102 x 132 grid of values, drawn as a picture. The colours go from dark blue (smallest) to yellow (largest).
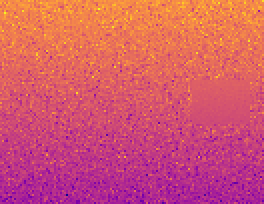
Slope: up to the top. Odd patch: calmer, in the middle right. Odd rows or columns: none. Calmest part: middle right. Grain: fine.
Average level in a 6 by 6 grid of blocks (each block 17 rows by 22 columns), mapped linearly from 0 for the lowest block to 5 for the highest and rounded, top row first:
5 5 5 5 5 5 | 4 4 4 4 4 4 | 3 3 3 3 3 3 | 2 2 2 2 2 2 | 1 1 1 1 1 1 | 0 0 0 0 0 0
